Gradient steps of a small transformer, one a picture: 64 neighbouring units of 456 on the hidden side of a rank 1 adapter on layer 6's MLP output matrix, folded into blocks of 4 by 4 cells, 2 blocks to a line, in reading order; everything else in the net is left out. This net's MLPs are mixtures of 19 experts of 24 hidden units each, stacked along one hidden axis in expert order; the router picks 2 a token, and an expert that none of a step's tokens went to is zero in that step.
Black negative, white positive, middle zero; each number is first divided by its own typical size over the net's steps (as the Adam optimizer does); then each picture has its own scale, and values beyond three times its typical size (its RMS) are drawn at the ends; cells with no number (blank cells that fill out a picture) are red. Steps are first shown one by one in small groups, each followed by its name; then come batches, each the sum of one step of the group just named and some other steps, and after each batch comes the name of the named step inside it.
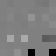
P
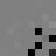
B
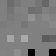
P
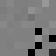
B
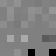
P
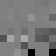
P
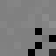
B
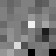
P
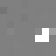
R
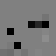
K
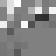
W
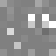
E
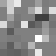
W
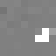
R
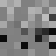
E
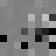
E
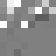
W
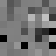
E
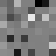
W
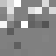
K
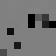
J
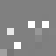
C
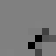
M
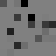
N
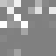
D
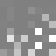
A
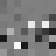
C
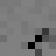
M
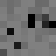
J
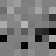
D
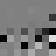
A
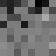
N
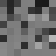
A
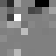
D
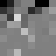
D
